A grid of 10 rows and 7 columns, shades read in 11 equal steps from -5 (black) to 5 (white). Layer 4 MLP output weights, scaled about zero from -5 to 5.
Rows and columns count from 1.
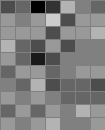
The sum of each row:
-10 5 5 -2 -6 2 -5 -1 3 5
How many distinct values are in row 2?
4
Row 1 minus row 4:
-4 0 -3 -4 4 0 -1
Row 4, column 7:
0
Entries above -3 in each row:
5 7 7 7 6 7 7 7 7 7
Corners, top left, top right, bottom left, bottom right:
-2 -1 1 1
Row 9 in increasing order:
-1 -1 0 1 1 1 2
